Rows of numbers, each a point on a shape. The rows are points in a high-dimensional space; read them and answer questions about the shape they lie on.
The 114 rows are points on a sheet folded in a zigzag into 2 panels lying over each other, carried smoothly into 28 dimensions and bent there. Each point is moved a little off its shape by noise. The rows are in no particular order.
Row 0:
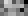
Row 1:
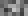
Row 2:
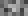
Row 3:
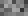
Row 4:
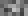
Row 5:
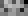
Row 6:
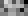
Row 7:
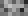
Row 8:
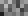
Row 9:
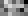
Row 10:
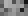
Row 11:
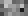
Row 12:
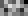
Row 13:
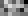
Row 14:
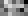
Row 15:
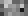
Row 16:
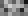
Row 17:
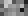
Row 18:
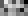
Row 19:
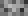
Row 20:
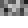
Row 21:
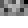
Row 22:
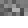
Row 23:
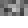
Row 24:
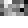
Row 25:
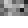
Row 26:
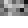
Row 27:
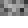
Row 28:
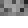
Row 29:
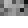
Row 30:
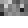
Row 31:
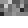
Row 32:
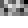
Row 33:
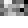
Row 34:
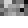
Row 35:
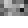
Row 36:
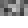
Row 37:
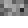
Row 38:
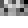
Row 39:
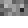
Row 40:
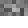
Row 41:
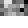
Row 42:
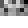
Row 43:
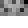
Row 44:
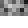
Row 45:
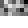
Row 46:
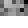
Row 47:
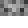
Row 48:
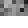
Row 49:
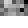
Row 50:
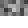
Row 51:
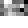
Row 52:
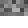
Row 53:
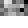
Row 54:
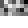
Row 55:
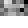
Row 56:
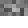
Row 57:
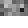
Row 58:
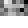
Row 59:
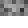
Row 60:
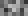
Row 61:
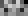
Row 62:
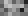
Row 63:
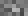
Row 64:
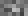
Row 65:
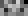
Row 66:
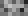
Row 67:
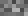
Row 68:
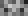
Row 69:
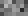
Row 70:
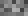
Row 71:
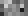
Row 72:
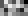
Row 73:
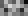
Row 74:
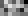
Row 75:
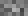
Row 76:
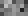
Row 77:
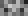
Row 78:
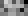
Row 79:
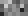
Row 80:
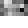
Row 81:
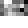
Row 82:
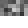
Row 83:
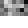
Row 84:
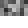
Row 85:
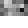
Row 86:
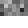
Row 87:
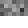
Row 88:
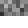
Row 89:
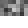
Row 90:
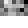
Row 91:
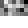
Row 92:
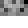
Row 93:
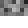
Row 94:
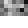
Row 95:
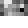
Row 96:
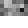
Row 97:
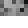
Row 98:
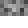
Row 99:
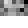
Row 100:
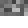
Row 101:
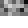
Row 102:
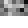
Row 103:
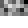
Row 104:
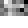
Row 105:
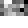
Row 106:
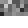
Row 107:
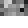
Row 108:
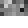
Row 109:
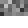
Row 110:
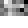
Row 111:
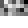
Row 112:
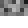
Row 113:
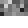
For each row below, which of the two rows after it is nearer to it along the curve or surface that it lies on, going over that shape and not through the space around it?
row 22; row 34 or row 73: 73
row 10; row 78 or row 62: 78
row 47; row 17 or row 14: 14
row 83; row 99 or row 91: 91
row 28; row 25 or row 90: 90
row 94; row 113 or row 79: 79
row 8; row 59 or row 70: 59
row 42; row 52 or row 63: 52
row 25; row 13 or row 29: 13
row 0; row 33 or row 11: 33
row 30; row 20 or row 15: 15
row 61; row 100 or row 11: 100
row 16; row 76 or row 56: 56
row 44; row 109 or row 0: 0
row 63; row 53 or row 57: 57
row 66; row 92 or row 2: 2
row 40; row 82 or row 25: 82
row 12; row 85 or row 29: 85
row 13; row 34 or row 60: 60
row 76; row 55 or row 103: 55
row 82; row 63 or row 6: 63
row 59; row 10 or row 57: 57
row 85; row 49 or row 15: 15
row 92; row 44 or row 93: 93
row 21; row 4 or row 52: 52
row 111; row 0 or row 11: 0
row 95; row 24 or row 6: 24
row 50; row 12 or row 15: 12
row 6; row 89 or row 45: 45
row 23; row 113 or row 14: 14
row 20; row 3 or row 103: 103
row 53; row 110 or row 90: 90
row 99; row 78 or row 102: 78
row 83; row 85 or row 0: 85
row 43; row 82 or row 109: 109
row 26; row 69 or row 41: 41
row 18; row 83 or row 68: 83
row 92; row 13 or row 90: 90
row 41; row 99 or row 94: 99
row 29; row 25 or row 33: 33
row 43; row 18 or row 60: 18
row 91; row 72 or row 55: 72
